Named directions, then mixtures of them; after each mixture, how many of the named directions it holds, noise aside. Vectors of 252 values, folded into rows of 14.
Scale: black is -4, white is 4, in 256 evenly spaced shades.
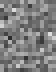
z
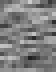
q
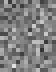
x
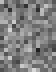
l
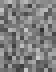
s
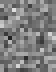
one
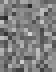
three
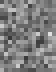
two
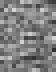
three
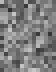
two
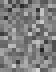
two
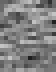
one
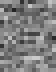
two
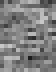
two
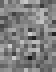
three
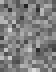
one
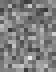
two
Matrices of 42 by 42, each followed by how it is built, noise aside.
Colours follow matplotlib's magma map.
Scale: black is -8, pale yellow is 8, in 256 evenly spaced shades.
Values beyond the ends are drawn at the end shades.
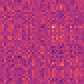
low rank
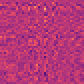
low rank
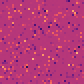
sparse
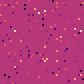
sparse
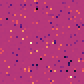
sparse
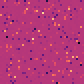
sparse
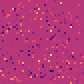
sparse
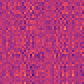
low rank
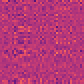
low rank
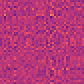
low rank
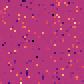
sparse
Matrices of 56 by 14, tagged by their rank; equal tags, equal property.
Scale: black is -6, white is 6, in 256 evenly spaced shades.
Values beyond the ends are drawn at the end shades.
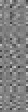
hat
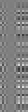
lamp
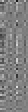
hat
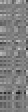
hat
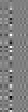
lamp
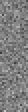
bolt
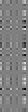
lamp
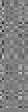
hat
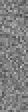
bolt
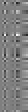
lamp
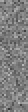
bolt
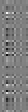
lamp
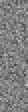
bolt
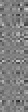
hat
